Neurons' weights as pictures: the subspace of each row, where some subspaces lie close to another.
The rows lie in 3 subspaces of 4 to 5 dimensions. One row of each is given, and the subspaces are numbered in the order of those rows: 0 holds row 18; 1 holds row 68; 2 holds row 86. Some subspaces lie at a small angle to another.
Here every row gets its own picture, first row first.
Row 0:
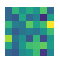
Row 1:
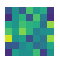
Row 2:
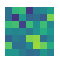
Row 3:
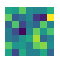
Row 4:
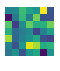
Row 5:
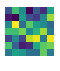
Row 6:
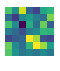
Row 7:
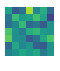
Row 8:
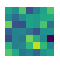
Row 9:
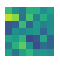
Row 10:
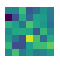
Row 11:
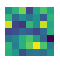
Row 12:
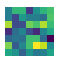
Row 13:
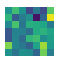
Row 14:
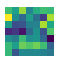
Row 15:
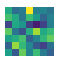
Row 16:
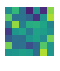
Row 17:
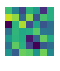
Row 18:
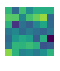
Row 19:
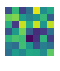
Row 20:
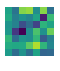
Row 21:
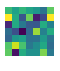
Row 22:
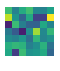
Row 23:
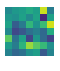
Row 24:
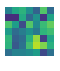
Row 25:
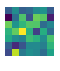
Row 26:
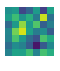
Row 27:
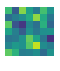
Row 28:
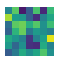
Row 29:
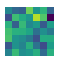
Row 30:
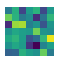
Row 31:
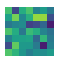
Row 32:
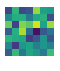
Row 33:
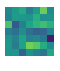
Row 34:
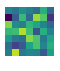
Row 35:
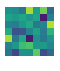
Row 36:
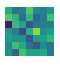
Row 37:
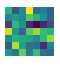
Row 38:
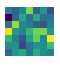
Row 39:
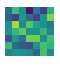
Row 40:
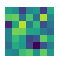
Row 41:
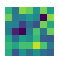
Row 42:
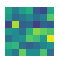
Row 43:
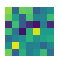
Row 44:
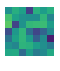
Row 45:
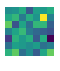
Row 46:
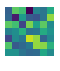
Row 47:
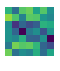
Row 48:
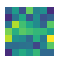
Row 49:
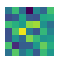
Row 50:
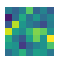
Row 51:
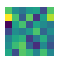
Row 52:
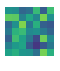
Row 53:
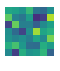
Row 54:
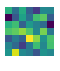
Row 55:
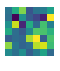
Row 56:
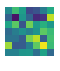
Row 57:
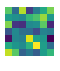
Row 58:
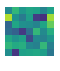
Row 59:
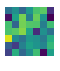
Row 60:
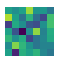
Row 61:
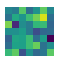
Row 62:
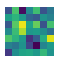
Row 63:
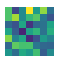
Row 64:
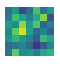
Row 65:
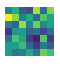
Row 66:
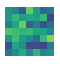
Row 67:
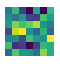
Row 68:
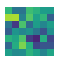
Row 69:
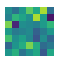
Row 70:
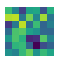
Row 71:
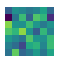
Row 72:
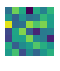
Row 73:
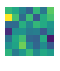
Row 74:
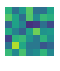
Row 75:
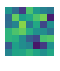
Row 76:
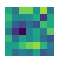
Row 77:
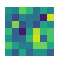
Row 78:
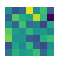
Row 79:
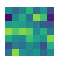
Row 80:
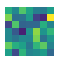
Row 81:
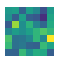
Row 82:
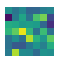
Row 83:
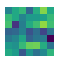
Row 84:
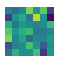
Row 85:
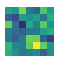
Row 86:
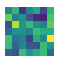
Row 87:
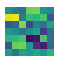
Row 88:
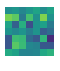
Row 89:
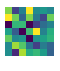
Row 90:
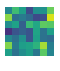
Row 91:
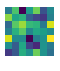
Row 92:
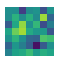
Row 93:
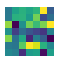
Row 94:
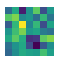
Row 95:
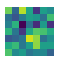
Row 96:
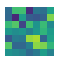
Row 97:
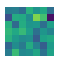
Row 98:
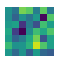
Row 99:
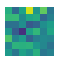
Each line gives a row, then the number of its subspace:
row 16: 2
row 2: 1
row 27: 0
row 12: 0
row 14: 1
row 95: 0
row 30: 0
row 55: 1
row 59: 2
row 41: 1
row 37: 2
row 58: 0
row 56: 0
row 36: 1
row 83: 2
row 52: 0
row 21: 0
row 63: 1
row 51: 1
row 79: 0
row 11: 1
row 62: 0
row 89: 1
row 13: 0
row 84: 0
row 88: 2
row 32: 0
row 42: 2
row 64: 0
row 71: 1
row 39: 1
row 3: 1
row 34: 0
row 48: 0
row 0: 0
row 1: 0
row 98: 1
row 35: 2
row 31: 0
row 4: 2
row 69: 1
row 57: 0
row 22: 1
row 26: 1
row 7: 1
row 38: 1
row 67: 2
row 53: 0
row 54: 0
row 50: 1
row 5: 1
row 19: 0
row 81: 2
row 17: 1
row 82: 0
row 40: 1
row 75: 1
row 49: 0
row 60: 0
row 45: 2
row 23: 2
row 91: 2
